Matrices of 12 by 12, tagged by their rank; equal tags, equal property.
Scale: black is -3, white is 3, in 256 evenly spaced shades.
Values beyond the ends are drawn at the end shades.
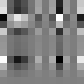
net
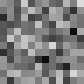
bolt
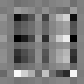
net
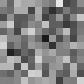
bolt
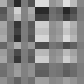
net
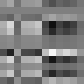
net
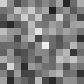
bolt
